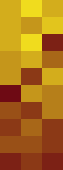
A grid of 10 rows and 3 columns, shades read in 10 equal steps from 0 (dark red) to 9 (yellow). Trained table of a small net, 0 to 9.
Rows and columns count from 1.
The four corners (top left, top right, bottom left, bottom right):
7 7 1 1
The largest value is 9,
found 2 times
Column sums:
42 50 42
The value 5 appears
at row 6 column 3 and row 7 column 3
